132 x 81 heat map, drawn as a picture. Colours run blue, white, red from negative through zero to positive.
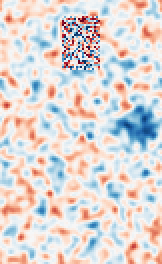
Ninth with the lowest average: middle right. Mirror symmetry: none. Odd patch: rougher, in the top middle. Dips: one, in the middle right. Roughest part: top middle. Grain: blotchy.
